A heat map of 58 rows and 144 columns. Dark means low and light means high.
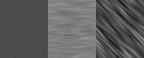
The table splits into one row of 3 panels. Panel 1,1: low, flat. Panel 1,2: middling, streaked across, faint in contrast. Panel 1,3: low, slanting down to the right.
